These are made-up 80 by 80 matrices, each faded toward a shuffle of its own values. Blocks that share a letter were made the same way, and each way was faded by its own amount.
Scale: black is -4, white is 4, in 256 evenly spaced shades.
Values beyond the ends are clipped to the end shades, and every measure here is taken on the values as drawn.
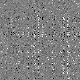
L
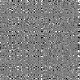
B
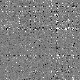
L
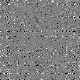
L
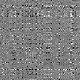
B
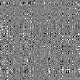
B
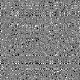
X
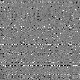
X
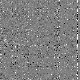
L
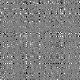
B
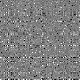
X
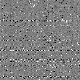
X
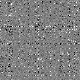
L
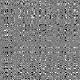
B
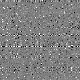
X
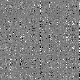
L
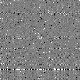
X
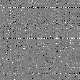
X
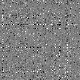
L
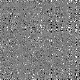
L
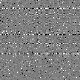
X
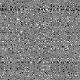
X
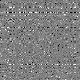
X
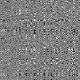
B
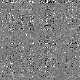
L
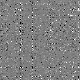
L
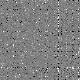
L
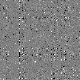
L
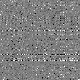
X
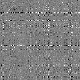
B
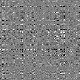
B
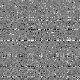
X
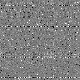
X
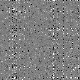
L
